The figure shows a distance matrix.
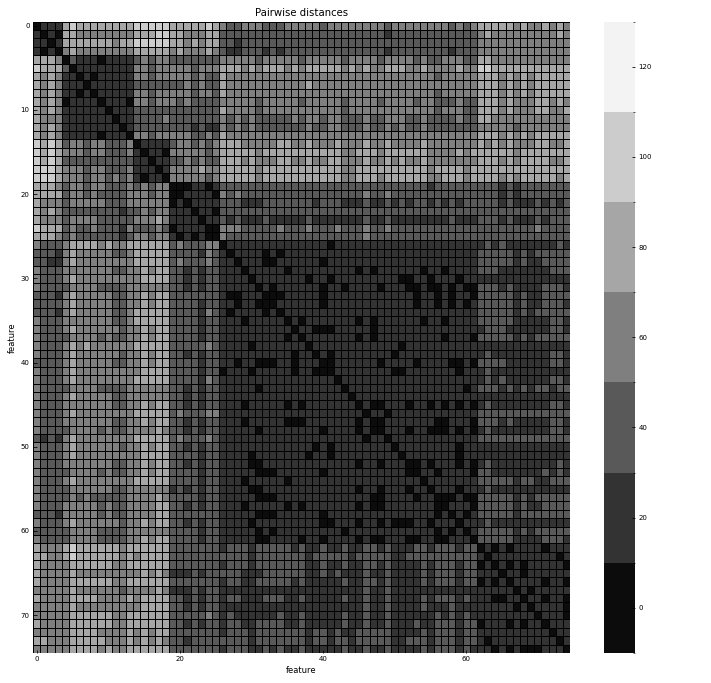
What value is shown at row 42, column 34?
20
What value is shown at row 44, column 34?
20
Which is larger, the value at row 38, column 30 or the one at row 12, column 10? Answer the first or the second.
the second
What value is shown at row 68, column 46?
40
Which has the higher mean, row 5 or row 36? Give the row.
5
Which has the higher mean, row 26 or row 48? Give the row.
26
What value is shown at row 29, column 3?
40
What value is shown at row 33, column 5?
80
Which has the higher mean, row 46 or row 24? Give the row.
24
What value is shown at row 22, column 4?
40
